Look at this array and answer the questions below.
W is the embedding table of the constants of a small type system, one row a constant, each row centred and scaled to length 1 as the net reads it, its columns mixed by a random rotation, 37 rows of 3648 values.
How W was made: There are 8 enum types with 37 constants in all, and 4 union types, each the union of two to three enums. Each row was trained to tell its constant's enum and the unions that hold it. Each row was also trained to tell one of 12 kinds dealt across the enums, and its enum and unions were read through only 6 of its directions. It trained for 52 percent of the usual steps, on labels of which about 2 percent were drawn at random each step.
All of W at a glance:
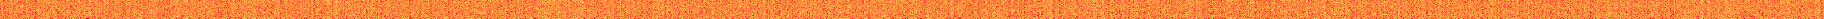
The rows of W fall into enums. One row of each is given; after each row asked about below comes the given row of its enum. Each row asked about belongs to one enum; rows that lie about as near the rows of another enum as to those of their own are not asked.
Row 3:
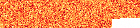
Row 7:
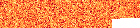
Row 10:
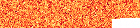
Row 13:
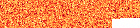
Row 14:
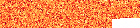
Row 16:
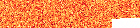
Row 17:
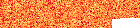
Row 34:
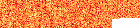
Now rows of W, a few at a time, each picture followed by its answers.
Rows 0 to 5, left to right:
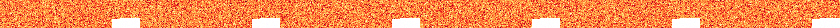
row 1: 34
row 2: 14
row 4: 10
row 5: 3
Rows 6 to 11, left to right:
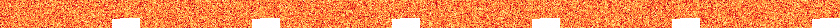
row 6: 14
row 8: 16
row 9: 34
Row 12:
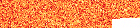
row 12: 14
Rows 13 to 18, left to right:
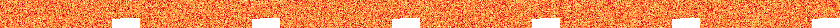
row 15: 34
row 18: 10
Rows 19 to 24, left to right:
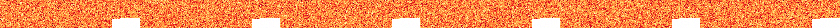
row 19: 34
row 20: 7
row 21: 3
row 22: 10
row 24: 14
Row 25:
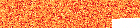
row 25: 10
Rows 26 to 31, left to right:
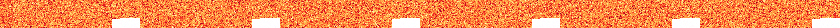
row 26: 14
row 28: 3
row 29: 3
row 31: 13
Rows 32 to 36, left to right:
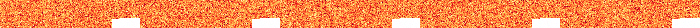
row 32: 16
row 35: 34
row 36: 10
